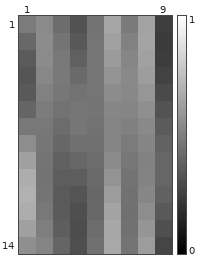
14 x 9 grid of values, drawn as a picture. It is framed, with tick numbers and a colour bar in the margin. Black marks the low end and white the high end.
Roughest part: top right. Calmest part: centre. Grain: streaks running down.
